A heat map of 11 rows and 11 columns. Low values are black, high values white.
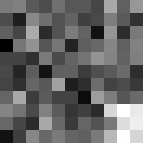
Average level on the scale: 40%. Mirror symmetry: none. Ninth with the highest average: bottom right. Odd patch: higher, in the bottom right.
